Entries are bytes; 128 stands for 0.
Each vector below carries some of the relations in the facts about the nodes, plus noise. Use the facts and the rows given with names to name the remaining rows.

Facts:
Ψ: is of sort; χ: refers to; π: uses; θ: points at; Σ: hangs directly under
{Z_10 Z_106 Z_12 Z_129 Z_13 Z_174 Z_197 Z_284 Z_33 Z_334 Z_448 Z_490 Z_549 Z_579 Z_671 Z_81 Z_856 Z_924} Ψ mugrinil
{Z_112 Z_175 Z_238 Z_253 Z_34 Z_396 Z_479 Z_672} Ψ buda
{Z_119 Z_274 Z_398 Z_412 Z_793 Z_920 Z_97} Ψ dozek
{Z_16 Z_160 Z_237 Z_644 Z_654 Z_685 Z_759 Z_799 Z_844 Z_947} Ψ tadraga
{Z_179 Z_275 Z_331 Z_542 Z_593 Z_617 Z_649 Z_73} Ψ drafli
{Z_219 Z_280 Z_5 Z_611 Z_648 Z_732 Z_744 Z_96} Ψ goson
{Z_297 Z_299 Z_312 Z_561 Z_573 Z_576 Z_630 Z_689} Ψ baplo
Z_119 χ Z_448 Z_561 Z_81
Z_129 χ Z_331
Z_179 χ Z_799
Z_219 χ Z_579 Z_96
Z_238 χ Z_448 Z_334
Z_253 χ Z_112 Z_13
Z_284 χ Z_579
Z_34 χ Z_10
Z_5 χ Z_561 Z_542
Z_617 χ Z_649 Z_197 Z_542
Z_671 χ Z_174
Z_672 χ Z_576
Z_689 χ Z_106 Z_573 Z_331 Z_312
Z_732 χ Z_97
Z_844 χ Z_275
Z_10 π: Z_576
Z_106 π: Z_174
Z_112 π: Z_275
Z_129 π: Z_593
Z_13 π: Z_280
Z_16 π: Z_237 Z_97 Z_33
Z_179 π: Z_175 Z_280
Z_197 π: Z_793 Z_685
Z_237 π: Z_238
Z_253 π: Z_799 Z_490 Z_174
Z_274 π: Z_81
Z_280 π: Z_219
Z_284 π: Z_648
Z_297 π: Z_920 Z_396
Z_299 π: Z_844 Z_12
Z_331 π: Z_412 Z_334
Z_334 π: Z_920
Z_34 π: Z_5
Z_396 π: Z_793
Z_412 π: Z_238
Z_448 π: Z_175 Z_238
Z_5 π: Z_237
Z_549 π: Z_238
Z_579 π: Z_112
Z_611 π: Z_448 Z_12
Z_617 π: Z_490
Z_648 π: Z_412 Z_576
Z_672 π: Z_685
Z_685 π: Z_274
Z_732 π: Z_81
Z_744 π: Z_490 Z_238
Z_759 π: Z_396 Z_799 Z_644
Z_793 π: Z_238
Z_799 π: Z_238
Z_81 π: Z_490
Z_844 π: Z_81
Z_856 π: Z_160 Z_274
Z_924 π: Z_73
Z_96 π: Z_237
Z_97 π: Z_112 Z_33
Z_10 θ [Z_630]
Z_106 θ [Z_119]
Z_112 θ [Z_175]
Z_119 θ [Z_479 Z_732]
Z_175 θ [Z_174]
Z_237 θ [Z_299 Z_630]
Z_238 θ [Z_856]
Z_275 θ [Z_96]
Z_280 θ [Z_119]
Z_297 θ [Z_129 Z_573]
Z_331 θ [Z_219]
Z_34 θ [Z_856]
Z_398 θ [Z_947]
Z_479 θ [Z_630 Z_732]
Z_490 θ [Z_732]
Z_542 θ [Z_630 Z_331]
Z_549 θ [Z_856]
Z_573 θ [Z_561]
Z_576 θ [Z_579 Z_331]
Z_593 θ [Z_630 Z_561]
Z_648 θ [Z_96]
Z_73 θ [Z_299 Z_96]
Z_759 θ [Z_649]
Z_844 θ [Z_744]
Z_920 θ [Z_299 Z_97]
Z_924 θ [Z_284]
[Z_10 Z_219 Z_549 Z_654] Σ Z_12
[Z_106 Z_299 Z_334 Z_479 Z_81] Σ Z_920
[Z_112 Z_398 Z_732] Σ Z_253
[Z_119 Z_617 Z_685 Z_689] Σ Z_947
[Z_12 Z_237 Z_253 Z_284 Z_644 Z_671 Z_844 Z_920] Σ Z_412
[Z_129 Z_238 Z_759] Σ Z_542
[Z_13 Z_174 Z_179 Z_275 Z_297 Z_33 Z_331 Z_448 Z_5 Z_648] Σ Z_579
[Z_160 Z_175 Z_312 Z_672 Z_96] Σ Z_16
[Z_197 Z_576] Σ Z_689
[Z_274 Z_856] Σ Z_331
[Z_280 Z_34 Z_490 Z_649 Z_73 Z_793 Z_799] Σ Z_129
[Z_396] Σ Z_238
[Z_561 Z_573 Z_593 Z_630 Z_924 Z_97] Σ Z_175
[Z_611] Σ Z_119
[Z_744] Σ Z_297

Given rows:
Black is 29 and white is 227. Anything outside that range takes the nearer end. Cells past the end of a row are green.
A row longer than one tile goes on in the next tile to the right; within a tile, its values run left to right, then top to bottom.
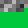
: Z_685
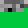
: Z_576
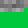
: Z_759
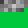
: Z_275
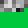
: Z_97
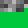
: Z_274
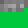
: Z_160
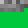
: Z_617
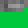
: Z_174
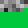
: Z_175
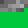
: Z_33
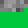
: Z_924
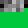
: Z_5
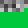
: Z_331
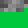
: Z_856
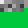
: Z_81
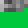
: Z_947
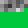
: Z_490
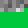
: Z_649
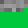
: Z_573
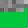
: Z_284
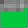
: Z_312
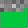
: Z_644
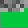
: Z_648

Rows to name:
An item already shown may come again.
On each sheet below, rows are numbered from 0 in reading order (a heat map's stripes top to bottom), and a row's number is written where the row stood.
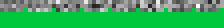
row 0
Z_644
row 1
Z_34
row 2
Z_81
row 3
Z_238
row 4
Z_96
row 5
Z_920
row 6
Z_689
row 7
Z_12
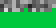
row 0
Z_237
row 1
Z_448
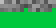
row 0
Z_617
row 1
Z_611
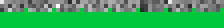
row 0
Z_81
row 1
Z_648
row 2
Z_12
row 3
Z_334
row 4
Z_334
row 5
Z_179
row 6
Z_81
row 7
Z_611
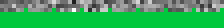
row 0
Z_398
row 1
Z_10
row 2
Z_799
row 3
Z_542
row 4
Z_10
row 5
Z_112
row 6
Z_671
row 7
Z_331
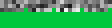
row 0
Z_219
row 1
Z_280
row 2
Z_129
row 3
Z_297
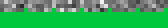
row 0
Z_844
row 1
Z_412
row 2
Z_793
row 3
Z_579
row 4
Z_732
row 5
Z_732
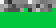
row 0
Z_119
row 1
Z_81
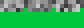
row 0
Z_16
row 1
Z_672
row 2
Z_542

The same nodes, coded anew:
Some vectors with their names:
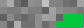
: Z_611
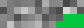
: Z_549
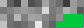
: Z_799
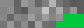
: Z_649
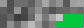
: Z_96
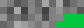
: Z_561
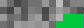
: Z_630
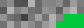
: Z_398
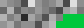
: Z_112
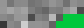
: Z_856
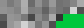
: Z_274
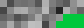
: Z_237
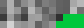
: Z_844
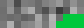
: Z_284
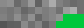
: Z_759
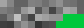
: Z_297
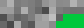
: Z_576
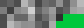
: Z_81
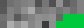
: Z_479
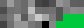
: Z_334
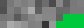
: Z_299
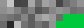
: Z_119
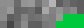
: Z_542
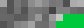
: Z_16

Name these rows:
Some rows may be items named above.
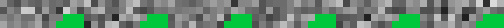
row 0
Z_412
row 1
Z_5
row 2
Z_13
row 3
Z_96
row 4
Z_5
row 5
Z_97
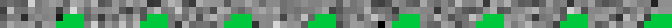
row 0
Z_732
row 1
Z_219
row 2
Z_689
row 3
Z_856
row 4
Z_334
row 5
Z_579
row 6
Z_448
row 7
Z_179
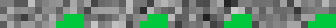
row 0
Z_398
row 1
Z_237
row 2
Z_238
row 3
Z_672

